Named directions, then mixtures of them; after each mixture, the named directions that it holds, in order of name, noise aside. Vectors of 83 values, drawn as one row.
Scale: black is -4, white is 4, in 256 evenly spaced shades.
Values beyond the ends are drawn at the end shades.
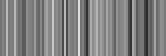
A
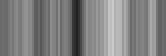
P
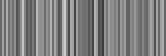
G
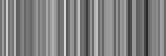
A, G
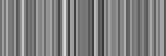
G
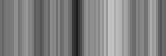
P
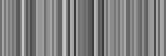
G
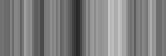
P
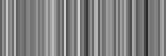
A, G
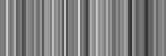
A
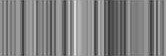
G, P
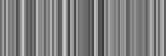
G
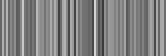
G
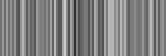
G, P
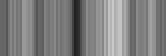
P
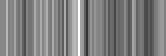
A, P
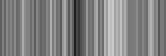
G, P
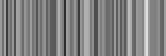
A, G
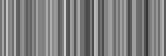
A, G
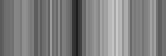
P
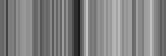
A, P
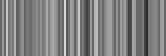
A, G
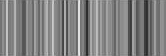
A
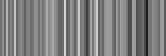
A, G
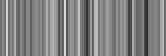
A, G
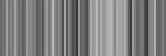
A, P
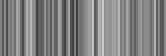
G, P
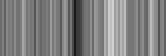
G, P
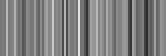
A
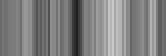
P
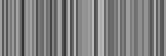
G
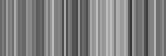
A, P
